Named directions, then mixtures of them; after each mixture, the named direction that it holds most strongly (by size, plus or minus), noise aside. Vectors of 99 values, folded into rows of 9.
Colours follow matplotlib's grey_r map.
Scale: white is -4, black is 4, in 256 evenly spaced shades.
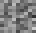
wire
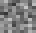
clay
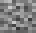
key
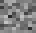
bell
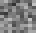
clay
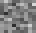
clay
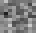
clay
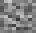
key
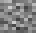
key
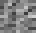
wire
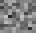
bell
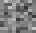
wire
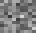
wire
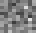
clay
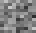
wire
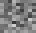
key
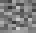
key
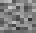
key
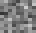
clay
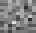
key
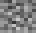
key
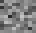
bell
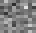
clay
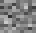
bell
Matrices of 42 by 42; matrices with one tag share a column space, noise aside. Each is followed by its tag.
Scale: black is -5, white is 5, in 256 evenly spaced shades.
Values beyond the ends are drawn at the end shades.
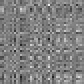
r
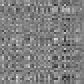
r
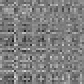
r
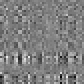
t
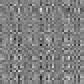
r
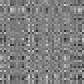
r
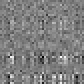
t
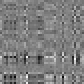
t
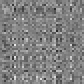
r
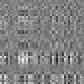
t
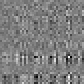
t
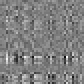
t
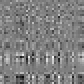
t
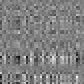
t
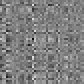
r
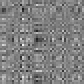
r
